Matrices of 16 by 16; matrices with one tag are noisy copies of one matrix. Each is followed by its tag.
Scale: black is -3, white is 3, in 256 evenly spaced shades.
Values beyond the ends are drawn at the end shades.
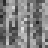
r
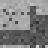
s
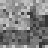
s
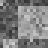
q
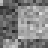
q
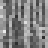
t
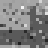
s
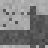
s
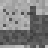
s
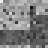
s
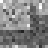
s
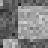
q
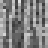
t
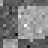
q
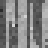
r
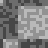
q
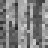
r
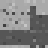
s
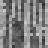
t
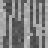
t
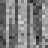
r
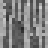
t
